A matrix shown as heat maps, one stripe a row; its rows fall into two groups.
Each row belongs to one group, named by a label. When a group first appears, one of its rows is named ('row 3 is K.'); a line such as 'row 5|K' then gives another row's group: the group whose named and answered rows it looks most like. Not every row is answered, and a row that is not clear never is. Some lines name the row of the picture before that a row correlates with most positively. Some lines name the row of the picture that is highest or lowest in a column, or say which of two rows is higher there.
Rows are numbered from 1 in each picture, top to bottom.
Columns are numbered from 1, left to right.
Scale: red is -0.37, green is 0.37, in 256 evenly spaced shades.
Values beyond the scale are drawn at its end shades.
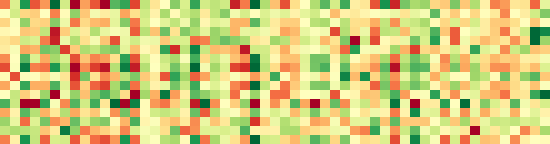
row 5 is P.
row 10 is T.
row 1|T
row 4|P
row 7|T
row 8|T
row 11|P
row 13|T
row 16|T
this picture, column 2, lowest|9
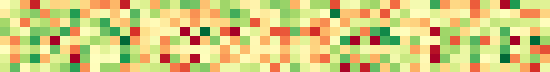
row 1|P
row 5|P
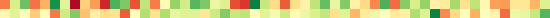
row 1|T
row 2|P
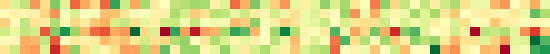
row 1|T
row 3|T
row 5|P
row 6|P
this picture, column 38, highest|4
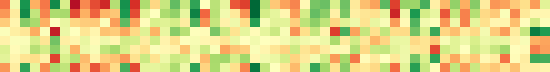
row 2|T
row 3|T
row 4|P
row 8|T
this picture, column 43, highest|1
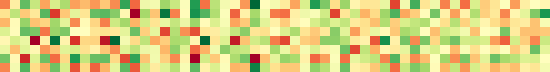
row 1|T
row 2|P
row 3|T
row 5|T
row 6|P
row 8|T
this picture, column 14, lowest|2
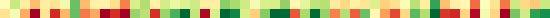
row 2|P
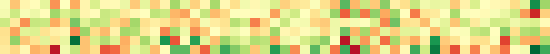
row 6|P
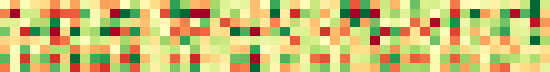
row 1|P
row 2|P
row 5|P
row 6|T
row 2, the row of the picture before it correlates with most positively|4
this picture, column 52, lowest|2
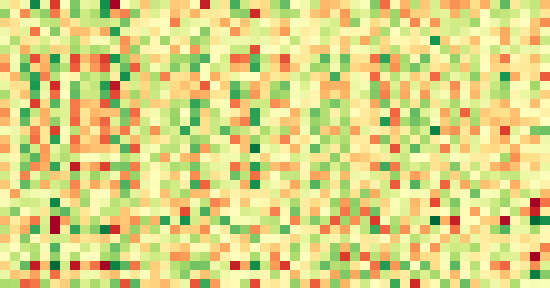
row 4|T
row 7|T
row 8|T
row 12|T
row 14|T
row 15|P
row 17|T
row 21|T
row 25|P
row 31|P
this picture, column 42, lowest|32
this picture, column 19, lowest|24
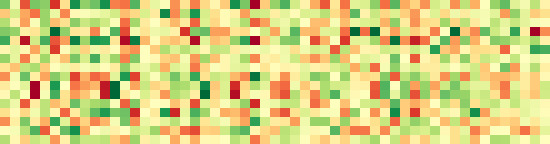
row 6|P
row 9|T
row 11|T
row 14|T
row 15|P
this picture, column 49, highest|4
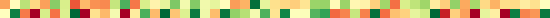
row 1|T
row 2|P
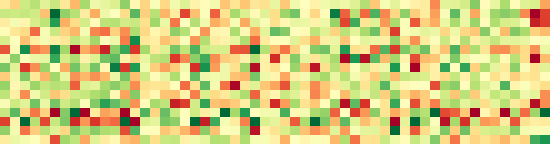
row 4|P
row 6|T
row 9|T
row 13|P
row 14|T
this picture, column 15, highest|13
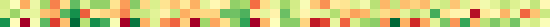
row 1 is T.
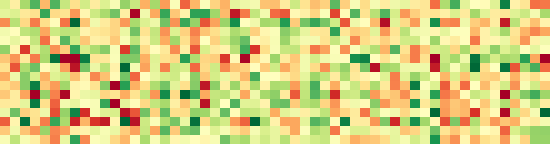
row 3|P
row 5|P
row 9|T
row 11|P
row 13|P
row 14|T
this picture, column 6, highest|7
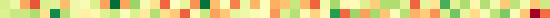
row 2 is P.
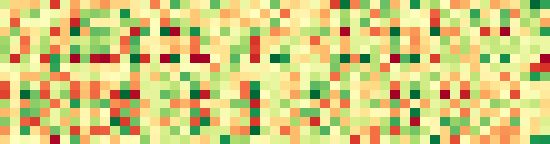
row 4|P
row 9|P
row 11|T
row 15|T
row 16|P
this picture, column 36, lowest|16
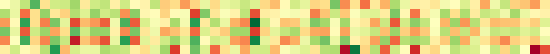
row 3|T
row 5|T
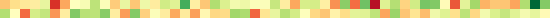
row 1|P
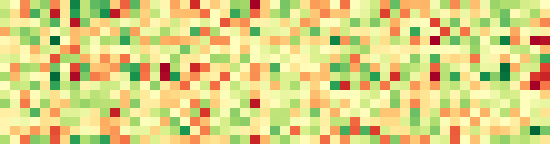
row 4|T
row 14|P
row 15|P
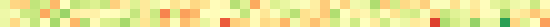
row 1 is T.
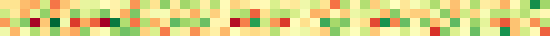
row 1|P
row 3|T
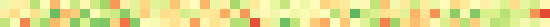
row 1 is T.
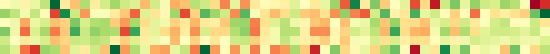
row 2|P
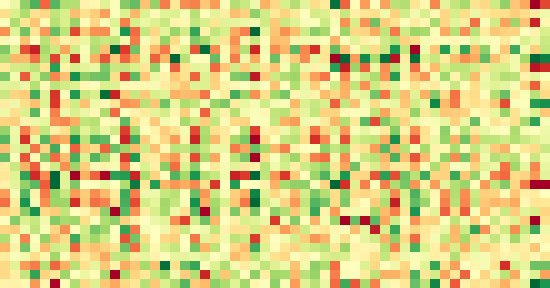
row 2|T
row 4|T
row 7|P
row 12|P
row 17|T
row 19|P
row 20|T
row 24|T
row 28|T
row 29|T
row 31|T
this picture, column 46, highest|20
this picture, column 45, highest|6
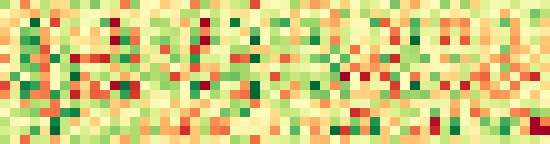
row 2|P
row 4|T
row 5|T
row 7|T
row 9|P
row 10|T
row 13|P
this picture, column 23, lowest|15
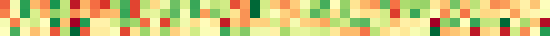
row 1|T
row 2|T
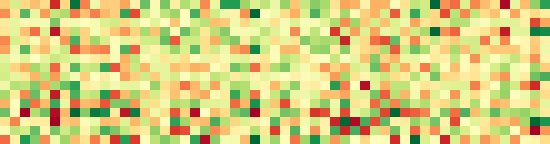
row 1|P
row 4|P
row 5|P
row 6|T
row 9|P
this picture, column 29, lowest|12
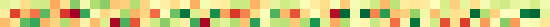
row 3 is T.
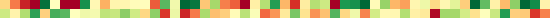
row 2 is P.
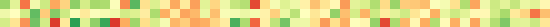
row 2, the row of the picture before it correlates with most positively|2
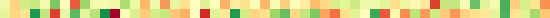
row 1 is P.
